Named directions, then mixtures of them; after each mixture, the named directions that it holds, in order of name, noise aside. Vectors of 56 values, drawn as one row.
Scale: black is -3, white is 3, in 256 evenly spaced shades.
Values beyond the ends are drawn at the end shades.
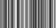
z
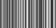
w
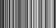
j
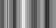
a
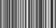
w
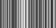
a, w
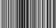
a, w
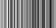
j, w, z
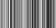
a, j, w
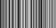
j, w, z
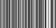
w
